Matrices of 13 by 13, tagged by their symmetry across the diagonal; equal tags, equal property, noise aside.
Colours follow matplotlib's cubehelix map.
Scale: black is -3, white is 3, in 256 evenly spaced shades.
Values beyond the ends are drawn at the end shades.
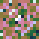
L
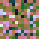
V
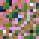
L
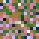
V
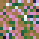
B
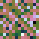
V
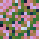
L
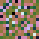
L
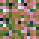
V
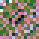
L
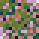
L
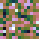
B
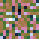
V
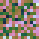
B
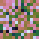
B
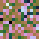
B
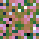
V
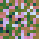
B
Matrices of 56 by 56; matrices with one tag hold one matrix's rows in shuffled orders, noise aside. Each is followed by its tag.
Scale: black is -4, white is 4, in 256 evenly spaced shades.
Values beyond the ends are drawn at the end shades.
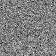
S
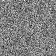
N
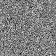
N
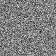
S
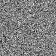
S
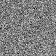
S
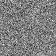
N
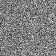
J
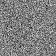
N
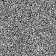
N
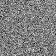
S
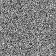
N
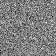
J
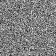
J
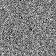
N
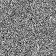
N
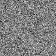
S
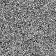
S
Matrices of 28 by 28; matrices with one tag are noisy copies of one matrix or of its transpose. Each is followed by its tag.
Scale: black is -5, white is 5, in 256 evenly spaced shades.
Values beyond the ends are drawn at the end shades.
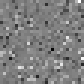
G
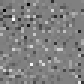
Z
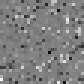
G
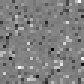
G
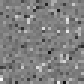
G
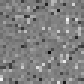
G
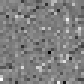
G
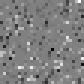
G
